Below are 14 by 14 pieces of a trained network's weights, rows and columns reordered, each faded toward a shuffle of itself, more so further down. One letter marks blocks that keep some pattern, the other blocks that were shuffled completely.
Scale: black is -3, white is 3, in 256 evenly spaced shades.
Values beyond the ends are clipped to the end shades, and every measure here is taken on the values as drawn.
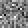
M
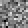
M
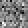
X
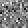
M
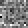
X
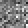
X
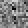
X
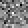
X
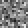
M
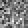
M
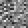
X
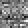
X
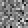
M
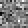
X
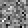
M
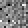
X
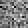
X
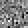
M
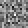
M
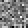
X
